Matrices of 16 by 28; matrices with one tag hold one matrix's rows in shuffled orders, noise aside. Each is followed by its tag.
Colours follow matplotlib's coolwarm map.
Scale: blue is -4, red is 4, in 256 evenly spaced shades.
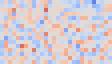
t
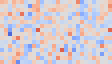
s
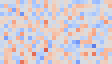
t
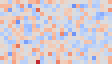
s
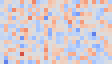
t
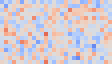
t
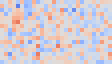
s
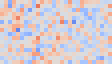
s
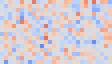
t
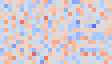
t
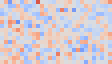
s
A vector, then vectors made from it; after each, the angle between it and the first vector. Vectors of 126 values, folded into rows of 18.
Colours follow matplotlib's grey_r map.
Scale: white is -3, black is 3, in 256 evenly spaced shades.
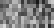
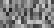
orthogonal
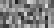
partly opposed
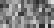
nearly parallel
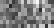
nearly opposite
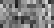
partly opposed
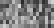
nearly parallel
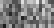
nearly opposite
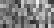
nearly opposite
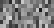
orthogonal
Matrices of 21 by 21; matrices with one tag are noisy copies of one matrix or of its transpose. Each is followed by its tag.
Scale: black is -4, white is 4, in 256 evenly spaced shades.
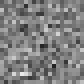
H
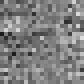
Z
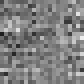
Z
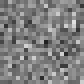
H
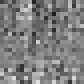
Z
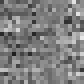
Z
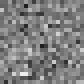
H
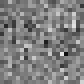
H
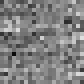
Z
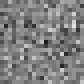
H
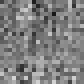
Z
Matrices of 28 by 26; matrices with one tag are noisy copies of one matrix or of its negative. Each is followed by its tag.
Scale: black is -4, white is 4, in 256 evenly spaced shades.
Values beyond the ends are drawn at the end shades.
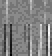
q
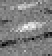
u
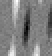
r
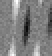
r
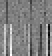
q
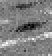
u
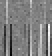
q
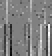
q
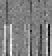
q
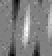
r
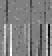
q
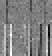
q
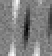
r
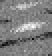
u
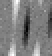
r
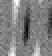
r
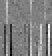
q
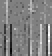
q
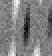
r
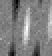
r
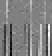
q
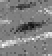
u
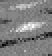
u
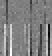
q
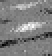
u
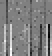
q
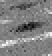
u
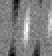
r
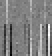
q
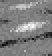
u
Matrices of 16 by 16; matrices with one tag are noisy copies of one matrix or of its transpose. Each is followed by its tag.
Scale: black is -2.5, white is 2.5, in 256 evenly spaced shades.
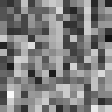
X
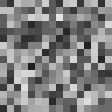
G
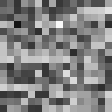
X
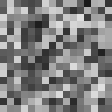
G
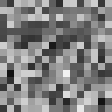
G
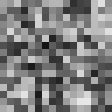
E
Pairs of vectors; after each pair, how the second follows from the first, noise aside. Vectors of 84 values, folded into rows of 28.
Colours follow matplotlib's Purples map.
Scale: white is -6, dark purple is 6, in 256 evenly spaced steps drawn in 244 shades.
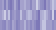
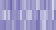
copied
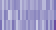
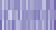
copied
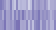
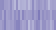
shrunk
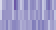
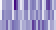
scaled up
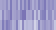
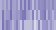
copied
